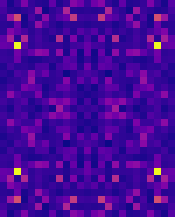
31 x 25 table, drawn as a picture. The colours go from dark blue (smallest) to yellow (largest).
Odd rows or columns: none. Seam: none. Average level on the scale: 10%. Histogram: skewed, a long tail of high values. Slope: none. Mirror symmetry: left to right and top to bottom.
